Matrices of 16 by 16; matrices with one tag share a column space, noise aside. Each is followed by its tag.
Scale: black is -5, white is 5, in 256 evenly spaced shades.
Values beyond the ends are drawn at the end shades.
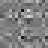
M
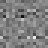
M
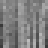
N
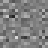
M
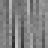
N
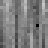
N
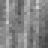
N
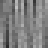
N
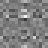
M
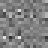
M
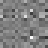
M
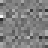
M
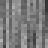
N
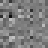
M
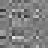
M
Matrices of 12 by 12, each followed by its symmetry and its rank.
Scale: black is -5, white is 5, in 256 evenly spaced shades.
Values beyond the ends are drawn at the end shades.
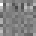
neither, rank two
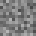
antisymmetric, full rank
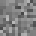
antisymmetric, full rank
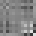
symmetric, rank two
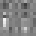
neither, rank two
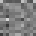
neither, rank two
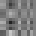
neither, rank one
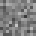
antisymmetric, full rank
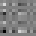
neither, rank one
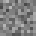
antisymmetric, full rank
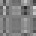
neither, rank one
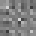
symmetric, rank two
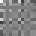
symmetric, rank two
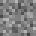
antisymmetric, full rank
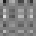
neither, rank one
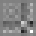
symmetric, rank two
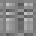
neither, rank one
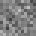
antisymmetric, full rank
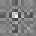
symmetric, rank two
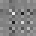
symmetric, rank two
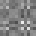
symmetric, rank two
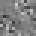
antisymmetric, full rank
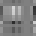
neither, rank one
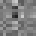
neither, rank two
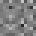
neither, rank two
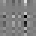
neither, rank one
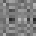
neither, rank two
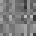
neither, rank two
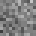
antisymmetric, full rank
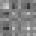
symmetric, rank two
